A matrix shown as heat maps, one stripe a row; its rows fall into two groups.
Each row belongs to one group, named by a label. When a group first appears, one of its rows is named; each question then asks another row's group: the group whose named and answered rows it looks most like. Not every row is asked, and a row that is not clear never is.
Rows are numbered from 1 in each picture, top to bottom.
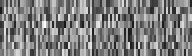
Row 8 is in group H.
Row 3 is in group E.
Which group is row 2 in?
H
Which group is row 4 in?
E
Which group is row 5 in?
H
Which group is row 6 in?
H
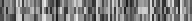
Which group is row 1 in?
E
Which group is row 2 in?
E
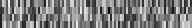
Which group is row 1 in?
H
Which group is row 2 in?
H
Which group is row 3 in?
E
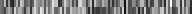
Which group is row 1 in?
H
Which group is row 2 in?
H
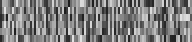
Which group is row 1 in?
H
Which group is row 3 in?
E
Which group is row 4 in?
E
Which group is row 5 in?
E
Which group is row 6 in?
H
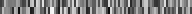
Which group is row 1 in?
E
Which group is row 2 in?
H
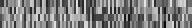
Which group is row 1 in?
E
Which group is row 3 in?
H
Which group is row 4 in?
E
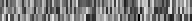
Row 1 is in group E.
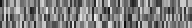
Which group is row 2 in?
H
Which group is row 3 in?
H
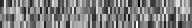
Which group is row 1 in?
H
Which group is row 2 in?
E
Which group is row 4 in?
H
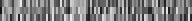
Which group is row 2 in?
H
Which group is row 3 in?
H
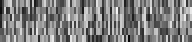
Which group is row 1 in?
E
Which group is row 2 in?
E
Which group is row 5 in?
E
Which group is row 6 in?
H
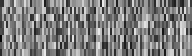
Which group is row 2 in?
E
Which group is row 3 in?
H
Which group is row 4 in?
E
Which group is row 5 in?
E
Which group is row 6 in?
E
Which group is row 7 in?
E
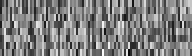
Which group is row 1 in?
E
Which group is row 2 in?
E
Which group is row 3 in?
E
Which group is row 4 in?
H
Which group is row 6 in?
H
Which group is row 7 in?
E
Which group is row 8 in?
H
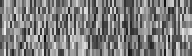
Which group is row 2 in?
H
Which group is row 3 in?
E
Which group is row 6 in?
H
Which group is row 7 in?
H
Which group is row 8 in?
H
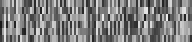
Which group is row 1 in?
E
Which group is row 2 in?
E
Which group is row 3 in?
H
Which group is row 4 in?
E
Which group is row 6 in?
H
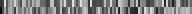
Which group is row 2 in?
E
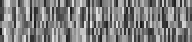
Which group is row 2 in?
E
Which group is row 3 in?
E
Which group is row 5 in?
H
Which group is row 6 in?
H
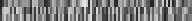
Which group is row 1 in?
H
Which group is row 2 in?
E
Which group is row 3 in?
E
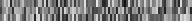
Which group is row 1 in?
E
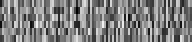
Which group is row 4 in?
H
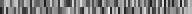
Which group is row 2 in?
E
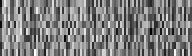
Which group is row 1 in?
H
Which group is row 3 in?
H
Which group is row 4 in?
E
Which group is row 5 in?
H
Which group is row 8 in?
H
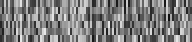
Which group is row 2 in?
H
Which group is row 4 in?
E
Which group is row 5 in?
E
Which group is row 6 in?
H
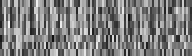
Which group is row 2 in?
H
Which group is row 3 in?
H
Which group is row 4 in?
H
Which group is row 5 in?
H
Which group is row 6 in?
E
